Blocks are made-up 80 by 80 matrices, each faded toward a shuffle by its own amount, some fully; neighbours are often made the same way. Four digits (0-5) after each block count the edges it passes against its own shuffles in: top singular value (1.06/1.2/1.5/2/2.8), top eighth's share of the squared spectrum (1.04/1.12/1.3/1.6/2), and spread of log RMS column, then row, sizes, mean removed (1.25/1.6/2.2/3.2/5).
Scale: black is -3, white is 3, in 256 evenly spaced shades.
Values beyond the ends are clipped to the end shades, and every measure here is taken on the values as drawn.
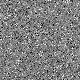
0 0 0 0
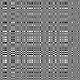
5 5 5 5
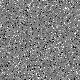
0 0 0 0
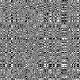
5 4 3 3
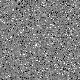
2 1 0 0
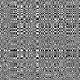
5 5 4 4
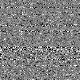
2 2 0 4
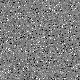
0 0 0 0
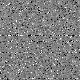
2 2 0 2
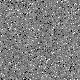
0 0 0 0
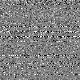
2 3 0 4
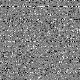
2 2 0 3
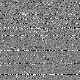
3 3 0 3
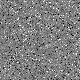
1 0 0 0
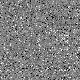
3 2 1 1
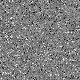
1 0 0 0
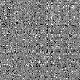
4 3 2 2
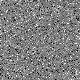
2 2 0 0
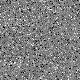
2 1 0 0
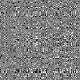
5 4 3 3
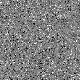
3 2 0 0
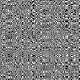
5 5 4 3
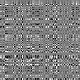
5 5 4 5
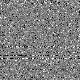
2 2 0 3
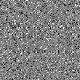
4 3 1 2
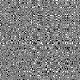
4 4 2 3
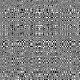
5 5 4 4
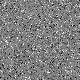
1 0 0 0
